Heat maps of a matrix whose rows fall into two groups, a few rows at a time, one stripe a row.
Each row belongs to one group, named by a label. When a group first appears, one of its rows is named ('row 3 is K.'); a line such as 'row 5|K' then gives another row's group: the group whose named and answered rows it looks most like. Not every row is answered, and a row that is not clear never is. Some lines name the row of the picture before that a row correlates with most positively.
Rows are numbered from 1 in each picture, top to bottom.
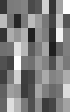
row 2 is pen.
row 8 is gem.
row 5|gem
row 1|gem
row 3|gem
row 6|gem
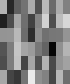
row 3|gem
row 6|pen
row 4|gem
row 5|gem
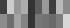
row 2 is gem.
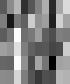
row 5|gem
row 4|gem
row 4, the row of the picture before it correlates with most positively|2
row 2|pen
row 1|gem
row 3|gem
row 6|gem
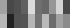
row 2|pen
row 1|pen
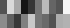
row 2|pen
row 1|gem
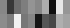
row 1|pen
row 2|gem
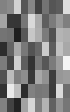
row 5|gem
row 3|pen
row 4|gem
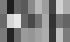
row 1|pen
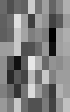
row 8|gem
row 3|gem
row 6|pen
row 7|pen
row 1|pen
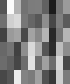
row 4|pen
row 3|gem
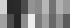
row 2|pen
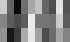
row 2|pen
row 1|pen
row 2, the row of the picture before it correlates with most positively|2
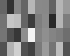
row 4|gem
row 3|pen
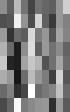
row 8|gem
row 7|pen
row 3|pen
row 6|pen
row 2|gem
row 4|pen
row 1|gem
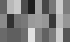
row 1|gem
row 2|pen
